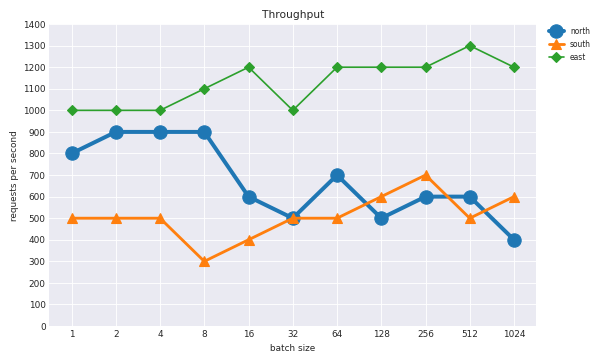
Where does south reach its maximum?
256
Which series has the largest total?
east
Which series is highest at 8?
east
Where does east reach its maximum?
512
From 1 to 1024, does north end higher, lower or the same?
lower
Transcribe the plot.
Title: Throughput
x-axis: batch size, ticks 1 2 4 8 16 32 64 128 256 512 1024
y-axis: requests per second, ticks 0 100 200 300 400 500 600 700 800 900 1000 1100 1200 1300 1400
Legend: north, south, east
Values:
north: 800 900 900 900 600 500 700 500 600 600 400
south: 500 500 500 300 400 500 500 600 700 500 600
east: 1000 1000 1000 1100 1200 1000 1200 1200 1200 1300 1200
